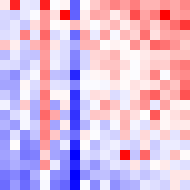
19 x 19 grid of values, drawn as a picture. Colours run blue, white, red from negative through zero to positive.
The ninth with the highest average is the top right. Columns 5 and 8 differ from the columns beside them. The values follow a bell shape. Values rise toward the top right.
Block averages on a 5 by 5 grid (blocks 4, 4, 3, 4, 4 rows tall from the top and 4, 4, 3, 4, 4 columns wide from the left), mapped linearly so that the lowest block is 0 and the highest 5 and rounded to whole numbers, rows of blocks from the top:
33445 / 22334 / 22334 / 12233 / 00122
